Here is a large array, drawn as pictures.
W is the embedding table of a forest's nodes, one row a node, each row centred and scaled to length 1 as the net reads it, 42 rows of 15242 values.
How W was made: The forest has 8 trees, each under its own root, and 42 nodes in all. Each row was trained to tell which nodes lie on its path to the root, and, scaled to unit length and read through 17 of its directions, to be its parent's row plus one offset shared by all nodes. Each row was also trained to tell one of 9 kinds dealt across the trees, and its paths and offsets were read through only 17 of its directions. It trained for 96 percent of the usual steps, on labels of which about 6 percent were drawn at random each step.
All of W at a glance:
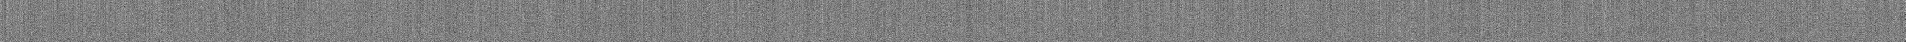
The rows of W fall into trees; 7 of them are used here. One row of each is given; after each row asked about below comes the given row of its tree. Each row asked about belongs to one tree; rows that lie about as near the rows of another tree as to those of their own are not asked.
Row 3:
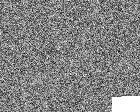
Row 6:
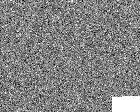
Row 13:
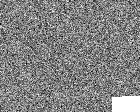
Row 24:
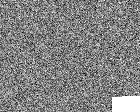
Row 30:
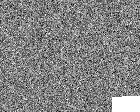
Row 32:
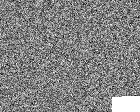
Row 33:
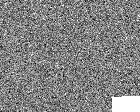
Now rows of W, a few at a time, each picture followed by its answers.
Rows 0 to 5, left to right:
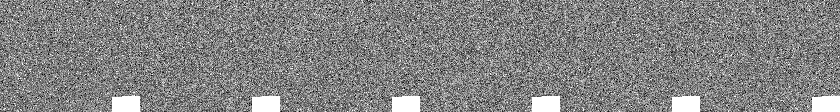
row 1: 6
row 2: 33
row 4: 6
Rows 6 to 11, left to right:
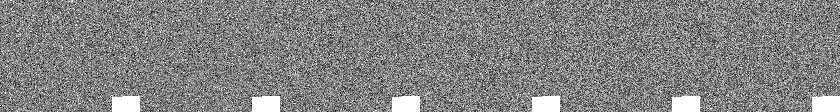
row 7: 33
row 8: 33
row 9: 33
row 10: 24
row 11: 6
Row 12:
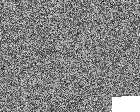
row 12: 3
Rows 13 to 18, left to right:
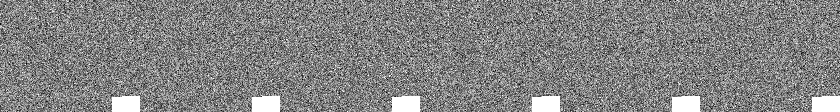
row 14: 30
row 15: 33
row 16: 3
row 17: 33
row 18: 13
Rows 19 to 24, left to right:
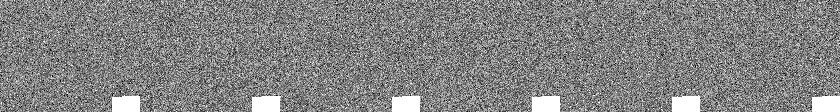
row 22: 3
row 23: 13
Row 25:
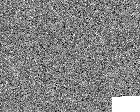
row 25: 3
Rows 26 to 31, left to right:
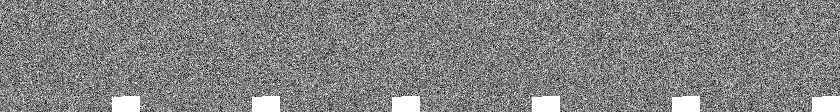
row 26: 13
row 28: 30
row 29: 13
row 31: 30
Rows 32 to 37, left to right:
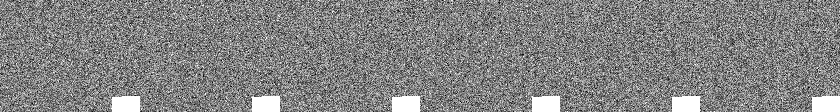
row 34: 32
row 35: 33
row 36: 6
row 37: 24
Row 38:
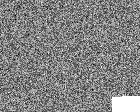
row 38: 32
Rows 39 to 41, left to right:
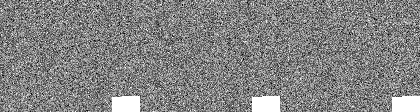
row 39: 3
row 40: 13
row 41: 30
